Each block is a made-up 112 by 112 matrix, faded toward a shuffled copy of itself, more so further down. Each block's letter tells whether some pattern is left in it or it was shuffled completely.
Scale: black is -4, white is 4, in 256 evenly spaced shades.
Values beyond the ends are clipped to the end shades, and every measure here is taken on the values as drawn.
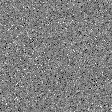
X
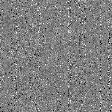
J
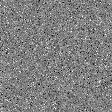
X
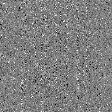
J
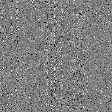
J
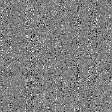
J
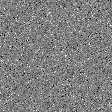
X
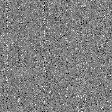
J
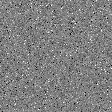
X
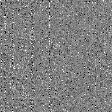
J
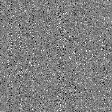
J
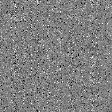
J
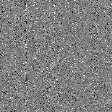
J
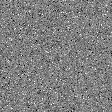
X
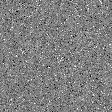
X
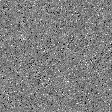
X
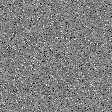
X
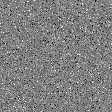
X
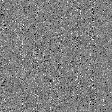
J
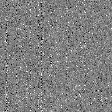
J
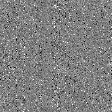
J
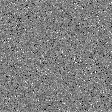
X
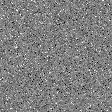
X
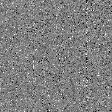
J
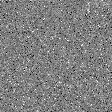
X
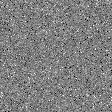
X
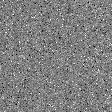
X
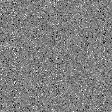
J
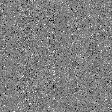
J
